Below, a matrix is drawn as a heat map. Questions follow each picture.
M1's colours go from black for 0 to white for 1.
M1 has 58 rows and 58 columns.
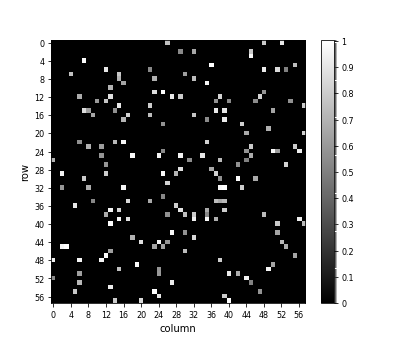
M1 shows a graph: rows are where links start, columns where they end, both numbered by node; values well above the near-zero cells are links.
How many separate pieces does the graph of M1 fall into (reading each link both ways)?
5
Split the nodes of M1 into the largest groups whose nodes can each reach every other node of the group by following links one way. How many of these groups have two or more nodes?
1
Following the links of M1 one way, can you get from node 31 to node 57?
yes
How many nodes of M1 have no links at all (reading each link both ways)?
4
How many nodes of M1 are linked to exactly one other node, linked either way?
7
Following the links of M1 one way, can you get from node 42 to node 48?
yes
